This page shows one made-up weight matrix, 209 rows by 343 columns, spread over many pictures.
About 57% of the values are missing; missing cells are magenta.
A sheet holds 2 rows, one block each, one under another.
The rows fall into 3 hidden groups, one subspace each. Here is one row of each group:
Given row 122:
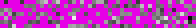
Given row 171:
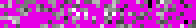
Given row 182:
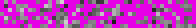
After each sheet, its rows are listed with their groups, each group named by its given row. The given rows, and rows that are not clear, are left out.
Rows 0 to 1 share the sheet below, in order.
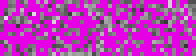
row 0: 182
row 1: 182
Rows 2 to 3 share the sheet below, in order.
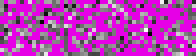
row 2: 182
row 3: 171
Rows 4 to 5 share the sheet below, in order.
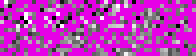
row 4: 122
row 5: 182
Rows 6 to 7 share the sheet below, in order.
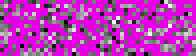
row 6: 182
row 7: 171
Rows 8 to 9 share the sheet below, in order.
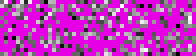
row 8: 122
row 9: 122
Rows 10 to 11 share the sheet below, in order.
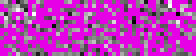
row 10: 182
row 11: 171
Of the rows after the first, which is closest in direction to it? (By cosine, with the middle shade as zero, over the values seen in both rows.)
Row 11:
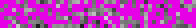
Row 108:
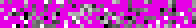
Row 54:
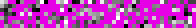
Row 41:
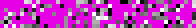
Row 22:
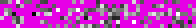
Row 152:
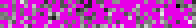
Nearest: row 22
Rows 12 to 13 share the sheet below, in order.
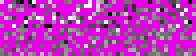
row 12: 122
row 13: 171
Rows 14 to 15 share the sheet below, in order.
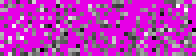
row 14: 122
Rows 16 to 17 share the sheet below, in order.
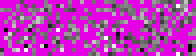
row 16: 122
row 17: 122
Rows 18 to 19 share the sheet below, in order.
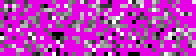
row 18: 182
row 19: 171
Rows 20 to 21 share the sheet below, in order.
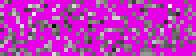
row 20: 182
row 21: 182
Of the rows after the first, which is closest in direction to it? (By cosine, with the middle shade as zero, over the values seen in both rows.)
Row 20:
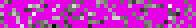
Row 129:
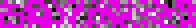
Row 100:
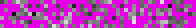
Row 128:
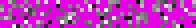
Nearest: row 128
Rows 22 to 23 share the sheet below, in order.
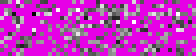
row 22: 182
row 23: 171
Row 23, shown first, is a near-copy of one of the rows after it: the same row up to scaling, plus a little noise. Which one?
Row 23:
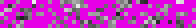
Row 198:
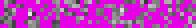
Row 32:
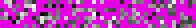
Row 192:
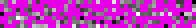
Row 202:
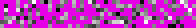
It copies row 202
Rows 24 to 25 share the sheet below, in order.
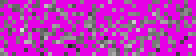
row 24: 182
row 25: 122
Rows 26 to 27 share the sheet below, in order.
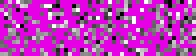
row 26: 182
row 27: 171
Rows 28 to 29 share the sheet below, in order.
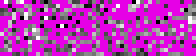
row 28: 122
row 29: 171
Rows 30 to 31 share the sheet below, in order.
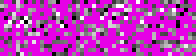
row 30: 122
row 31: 182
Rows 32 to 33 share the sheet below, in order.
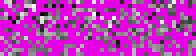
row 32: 171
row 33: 171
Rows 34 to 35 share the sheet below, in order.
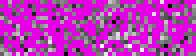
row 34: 182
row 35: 122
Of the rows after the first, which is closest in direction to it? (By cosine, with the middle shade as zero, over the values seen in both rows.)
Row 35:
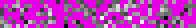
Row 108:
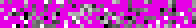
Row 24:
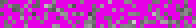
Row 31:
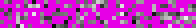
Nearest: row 24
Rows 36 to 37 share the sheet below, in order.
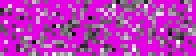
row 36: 171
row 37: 182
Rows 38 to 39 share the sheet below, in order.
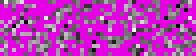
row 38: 122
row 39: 171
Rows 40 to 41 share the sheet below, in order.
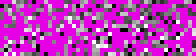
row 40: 171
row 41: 171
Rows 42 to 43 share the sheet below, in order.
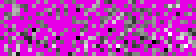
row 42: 182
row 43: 182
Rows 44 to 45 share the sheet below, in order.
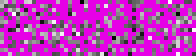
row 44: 182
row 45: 171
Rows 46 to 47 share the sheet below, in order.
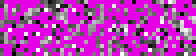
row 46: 122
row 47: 171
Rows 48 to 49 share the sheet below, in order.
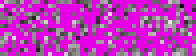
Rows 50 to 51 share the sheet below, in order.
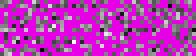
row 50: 182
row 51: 182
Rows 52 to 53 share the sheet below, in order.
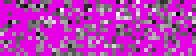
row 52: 171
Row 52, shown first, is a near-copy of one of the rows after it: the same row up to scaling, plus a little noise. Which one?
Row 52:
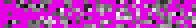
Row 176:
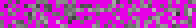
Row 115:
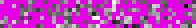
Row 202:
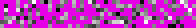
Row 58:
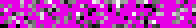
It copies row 176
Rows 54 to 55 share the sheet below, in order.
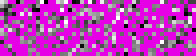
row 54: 171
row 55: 171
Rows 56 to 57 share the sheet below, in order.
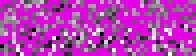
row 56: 171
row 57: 182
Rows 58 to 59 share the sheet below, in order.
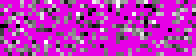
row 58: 171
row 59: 182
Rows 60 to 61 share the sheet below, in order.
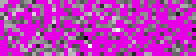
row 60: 182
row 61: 171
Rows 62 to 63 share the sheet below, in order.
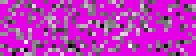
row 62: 171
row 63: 122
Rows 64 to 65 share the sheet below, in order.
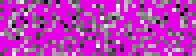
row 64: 122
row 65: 171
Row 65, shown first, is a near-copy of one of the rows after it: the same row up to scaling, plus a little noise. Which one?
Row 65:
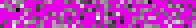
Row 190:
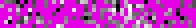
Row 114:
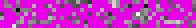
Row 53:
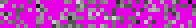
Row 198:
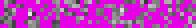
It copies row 114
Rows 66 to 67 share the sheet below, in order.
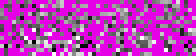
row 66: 171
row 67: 182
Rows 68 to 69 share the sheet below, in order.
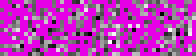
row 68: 171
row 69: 122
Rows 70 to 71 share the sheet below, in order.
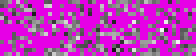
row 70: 182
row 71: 182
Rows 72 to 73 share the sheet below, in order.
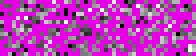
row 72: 171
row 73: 122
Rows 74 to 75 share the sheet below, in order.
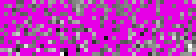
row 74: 122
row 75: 122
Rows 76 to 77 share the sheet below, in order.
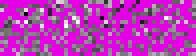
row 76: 122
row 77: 171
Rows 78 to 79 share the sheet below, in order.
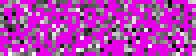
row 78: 182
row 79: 171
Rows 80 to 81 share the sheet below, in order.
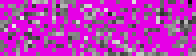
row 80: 122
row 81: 171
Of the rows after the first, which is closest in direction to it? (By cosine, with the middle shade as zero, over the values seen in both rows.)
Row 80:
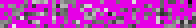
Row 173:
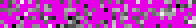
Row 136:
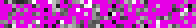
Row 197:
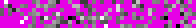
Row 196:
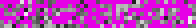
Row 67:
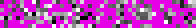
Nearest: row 136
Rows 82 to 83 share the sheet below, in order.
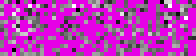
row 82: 182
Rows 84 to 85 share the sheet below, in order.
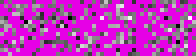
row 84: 122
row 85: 182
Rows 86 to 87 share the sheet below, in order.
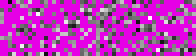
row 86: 171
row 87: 122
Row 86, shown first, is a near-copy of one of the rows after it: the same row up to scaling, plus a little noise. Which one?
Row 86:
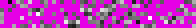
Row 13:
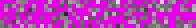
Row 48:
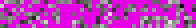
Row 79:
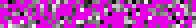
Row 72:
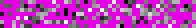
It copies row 79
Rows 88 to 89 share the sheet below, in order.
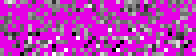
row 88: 171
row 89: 182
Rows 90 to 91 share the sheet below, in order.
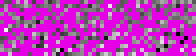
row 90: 122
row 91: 122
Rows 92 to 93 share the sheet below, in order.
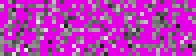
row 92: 122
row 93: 122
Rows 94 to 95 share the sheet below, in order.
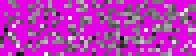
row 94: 122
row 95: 171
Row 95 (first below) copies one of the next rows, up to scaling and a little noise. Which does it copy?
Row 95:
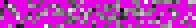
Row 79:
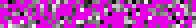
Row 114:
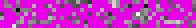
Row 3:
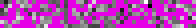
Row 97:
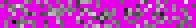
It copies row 3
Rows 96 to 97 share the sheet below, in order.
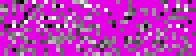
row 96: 122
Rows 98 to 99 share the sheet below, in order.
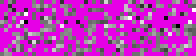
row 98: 122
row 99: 182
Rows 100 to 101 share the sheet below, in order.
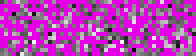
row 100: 182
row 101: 182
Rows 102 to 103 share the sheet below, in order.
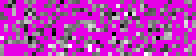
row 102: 171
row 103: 171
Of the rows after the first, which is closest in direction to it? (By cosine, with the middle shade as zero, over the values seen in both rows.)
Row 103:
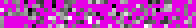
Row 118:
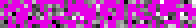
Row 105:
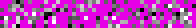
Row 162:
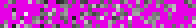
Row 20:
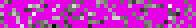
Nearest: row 20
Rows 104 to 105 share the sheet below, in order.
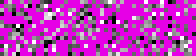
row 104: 182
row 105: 182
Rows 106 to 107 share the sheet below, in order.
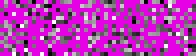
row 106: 182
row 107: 122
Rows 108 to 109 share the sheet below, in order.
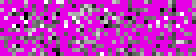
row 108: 122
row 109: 171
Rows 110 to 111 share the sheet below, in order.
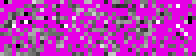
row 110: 122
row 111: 171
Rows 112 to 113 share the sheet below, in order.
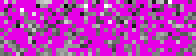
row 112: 182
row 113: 182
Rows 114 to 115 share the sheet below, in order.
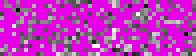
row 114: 171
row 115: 171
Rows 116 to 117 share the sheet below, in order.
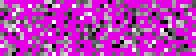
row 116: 182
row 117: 182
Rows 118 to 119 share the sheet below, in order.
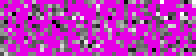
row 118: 171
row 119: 171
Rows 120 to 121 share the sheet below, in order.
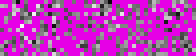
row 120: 182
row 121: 182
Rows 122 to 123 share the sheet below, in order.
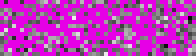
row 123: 122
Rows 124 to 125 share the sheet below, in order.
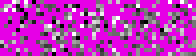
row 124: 122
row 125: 182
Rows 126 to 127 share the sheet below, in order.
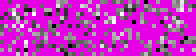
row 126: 182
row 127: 122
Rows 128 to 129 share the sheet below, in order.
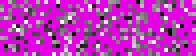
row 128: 122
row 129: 182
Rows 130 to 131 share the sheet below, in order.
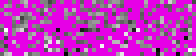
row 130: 122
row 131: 122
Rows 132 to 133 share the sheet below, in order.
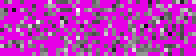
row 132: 122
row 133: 182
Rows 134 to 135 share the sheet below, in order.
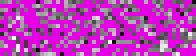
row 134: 171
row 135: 122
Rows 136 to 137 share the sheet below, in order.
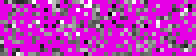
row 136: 122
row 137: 171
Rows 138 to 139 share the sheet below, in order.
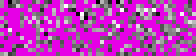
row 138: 171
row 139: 171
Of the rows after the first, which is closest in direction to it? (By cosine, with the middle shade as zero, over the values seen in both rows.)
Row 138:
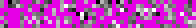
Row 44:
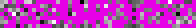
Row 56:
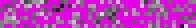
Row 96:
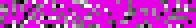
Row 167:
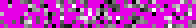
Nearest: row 44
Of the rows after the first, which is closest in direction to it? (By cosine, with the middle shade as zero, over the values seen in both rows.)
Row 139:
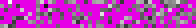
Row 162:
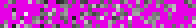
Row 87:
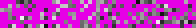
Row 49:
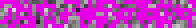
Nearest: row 162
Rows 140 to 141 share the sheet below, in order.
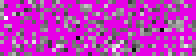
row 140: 182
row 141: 182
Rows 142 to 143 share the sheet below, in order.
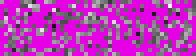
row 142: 182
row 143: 171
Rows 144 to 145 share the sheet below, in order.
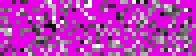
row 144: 122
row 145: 171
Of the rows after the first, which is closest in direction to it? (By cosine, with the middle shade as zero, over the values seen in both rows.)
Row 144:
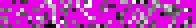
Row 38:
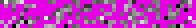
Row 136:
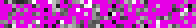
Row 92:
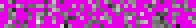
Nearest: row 136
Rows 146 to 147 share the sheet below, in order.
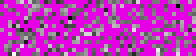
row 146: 122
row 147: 122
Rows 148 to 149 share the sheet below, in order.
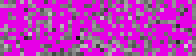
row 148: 122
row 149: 182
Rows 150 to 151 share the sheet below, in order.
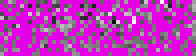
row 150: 182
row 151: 122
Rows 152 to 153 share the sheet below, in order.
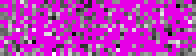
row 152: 122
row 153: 182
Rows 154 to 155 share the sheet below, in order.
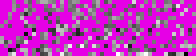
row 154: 122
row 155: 171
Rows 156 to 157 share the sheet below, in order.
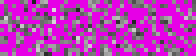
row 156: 182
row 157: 122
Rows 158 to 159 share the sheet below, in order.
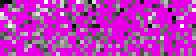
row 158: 171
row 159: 171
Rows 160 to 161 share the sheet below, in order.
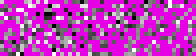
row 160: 182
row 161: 182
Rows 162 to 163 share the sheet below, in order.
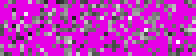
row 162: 122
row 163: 182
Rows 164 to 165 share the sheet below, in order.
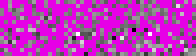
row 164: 122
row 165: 171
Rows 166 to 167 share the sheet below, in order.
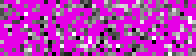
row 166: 122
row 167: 182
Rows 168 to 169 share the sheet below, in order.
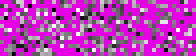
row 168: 182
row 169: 171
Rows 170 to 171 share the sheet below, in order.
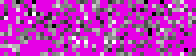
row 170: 182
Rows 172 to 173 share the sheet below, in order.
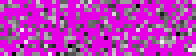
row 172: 122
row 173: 122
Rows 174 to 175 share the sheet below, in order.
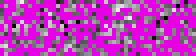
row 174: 122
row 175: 182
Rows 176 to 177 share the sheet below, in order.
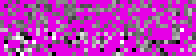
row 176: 171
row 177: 182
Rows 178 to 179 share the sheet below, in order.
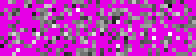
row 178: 182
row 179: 182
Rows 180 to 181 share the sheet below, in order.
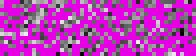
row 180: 122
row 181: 171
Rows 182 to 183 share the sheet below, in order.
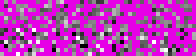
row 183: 182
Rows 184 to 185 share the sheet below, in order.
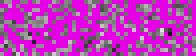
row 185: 182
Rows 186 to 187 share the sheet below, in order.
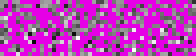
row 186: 182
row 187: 182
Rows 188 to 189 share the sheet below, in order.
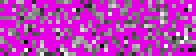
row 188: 122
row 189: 122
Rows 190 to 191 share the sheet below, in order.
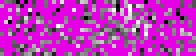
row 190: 171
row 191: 171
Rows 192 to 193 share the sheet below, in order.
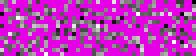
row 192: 171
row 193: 171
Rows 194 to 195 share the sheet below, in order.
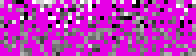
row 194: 122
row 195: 171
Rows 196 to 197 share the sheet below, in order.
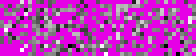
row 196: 122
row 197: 122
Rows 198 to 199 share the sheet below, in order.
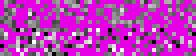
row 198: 171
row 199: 182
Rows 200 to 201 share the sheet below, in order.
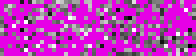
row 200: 122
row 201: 122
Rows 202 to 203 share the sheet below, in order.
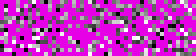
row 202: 171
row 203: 171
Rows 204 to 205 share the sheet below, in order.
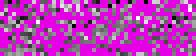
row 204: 171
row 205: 171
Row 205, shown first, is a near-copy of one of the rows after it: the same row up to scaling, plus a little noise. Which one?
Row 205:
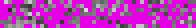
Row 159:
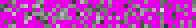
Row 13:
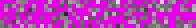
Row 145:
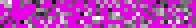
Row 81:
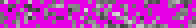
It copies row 81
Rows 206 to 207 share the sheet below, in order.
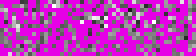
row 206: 171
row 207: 122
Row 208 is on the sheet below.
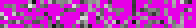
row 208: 182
